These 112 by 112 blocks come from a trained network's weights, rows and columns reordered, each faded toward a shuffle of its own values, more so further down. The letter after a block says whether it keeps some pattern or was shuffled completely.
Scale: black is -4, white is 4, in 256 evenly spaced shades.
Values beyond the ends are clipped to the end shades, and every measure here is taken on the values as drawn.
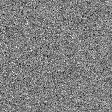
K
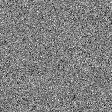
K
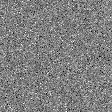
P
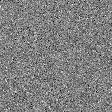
P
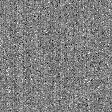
K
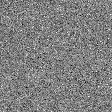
P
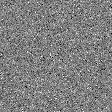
P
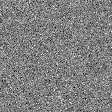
P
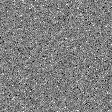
P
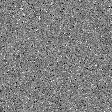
P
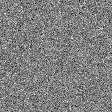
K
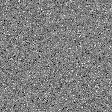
P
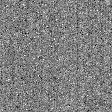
K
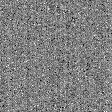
K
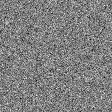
P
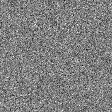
K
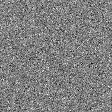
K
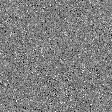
P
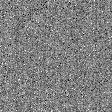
K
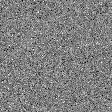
P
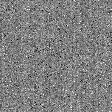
K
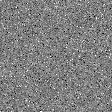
P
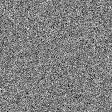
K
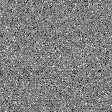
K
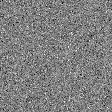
P
